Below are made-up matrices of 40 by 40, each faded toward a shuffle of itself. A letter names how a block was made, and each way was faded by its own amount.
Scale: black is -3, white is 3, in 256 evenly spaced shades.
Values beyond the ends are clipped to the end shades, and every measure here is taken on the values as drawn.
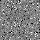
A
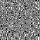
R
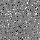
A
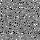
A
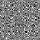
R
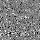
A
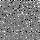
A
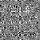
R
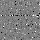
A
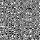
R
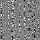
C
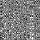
R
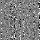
C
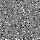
A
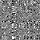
R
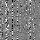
C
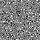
A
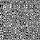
R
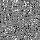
A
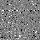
A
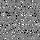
A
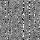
C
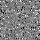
A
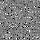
A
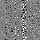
C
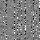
C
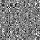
R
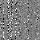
C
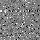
A
